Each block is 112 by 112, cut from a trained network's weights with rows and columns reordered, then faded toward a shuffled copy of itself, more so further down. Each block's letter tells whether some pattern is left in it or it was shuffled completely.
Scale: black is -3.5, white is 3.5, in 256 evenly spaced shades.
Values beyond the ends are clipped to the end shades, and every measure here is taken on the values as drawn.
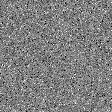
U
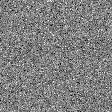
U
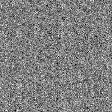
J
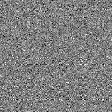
J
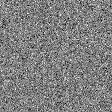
U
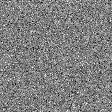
U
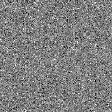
J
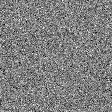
U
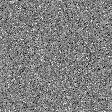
U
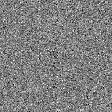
J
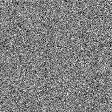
J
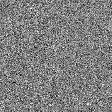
J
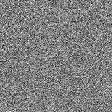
J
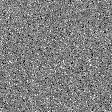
U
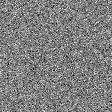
U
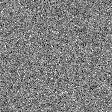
U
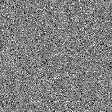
J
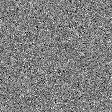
U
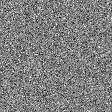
U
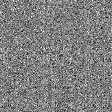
J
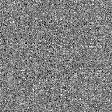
J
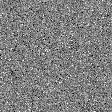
U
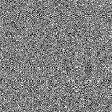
J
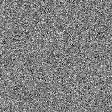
J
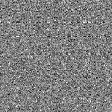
J
